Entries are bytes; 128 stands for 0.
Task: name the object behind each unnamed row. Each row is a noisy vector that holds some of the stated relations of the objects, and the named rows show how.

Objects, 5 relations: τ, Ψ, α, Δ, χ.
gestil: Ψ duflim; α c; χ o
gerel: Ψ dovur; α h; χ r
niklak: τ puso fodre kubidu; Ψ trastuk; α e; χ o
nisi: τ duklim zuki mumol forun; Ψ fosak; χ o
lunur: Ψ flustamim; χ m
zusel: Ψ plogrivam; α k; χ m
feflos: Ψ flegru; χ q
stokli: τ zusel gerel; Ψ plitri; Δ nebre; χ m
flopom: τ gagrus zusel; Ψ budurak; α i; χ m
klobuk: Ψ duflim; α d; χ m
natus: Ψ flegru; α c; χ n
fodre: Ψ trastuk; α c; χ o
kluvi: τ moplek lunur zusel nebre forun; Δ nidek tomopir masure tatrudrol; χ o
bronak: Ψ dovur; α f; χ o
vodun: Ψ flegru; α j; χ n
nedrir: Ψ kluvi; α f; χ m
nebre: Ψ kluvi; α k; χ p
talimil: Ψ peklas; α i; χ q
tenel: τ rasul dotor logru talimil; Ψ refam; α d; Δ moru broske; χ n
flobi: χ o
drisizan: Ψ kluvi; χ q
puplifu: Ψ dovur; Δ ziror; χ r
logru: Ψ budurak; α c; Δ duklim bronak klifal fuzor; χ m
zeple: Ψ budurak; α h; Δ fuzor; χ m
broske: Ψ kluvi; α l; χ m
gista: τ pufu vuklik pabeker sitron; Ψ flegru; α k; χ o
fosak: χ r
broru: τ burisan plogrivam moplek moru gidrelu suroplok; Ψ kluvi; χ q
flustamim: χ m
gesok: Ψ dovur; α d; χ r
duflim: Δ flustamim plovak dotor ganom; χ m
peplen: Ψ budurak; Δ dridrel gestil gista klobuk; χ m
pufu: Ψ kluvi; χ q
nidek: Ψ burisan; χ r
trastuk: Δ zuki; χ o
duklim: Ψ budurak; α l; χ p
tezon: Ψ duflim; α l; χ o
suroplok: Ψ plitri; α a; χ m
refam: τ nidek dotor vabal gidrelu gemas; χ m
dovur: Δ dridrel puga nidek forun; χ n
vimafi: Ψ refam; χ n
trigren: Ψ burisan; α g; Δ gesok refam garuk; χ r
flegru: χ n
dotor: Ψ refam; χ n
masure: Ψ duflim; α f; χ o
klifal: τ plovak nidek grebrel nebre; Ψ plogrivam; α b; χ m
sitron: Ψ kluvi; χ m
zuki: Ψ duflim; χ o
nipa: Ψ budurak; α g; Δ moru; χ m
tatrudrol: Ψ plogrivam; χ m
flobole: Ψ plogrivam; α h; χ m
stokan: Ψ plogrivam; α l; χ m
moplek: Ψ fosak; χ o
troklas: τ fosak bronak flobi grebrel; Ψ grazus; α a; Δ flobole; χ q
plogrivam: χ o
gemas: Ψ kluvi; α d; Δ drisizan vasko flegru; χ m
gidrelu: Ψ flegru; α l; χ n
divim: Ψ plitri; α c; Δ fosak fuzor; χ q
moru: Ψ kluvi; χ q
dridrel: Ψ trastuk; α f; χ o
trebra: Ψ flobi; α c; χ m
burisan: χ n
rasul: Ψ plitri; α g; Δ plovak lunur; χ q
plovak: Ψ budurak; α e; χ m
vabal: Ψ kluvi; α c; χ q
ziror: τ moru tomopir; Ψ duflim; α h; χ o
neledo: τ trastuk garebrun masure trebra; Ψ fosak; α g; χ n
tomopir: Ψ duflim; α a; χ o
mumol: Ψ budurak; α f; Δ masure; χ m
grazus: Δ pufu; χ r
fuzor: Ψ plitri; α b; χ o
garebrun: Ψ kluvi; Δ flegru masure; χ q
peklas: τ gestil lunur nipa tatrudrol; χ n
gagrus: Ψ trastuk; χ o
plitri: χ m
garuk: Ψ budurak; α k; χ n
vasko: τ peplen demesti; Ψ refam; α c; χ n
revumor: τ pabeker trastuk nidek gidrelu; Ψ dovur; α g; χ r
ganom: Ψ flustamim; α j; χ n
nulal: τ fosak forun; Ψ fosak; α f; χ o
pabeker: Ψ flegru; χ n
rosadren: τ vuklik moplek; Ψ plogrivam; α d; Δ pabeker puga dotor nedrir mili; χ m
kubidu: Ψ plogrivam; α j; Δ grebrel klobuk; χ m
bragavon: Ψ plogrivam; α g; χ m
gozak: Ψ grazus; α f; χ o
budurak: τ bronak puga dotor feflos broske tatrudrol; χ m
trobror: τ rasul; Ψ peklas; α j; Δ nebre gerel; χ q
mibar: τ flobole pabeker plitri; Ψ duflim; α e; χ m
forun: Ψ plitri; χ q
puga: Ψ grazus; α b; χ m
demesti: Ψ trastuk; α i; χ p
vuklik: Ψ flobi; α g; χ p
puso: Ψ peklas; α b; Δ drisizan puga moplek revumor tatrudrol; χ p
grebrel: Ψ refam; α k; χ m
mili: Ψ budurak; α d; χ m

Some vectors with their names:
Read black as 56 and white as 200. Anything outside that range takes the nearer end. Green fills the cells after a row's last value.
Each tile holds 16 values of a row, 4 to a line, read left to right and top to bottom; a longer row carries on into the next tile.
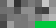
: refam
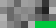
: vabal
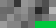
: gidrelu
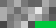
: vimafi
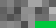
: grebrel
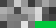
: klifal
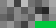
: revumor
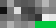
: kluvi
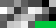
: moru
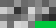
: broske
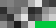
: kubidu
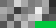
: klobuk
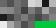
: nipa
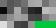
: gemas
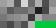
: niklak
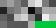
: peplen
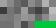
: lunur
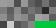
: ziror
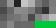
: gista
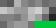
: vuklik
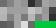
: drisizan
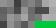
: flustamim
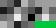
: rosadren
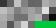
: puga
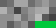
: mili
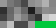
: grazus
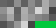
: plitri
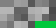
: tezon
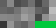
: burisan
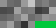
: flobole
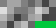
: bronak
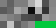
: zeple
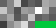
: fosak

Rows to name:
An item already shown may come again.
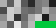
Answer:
masure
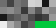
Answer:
nipa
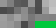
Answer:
dotor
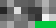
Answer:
kluvi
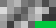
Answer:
bronak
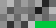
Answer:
fodre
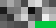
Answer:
peplen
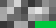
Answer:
gagrus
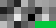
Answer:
rosadren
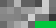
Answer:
nidek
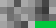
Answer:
vabal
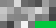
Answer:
forun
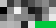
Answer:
garebrun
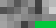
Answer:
dotor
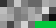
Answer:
puga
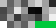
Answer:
mumol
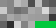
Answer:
demesti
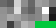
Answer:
puso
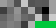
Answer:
neledo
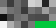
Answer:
nipa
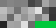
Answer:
broru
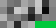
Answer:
divim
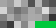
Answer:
demesti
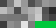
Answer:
klifal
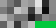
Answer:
divim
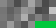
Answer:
suroplok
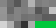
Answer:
talimil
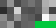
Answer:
dovur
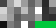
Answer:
fuzor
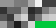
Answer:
kubidu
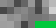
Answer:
dotor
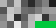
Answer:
masure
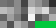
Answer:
nebre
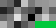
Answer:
rosadren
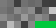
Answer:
tomopir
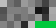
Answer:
trebra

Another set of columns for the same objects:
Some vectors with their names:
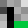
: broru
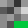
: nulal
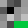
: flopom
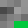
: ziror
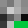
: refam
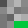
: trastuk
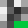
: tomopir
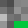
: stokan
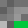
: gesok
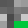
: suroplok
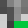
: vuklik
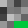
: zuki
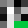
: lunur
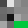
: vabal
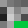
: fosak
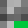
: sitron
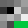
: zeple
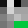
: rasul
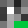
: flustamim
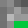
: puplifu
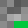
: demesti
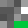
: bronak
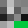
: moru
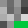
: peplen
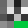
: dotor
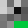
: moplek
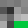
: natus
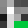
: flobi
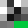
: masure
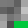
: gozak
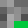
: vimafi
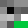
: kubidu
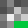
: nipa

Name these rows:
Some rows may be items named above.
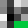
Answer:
gista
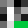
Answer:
lunur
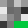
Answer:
dovur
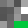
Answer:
bronak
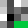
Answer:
revumor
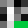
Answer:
lunur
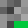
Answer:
niklak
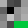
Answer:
flopom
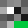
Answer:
pabeker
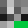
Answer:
moru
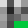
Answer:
vasko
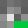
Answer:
zusel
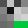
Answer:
trobror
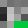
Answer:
fosak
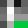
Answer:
duflim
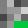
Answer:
feflos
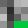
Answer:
mibar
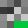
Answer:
stokli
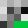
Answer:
kluvi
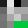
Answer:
rasul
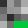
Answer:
broske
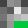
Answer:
logru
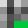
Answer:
vasko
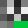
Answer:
dotor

